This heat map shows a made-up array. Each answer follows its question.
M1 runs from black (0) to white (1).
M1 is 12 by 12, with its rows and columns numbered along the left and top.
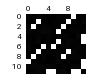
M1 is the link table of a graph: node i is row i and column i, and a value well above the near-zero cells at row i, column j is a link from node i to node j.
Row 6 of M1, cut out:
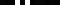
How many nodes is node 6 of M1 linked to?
2
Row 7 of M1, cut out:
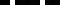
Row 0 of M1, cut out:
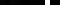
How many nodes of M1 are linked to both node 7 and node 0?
0
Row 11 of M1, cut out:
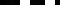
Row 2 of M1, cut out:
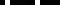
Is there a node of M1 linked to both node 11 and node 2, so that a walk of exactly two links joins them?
no
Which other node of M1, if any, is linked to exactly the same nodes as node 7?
node 1
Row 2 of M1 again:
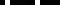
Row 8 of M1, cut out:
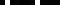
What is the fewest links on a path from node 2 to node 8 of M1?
2
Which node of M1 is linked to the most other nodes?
node 11
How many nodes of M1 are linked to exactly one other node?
4
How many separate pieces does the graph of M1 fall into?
2
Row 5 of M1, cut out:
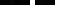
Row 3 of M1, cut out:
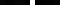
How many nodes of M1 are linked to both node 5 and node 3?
1
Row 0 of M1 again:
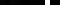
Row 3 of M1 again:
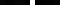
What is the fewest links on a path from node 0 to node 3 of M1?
5
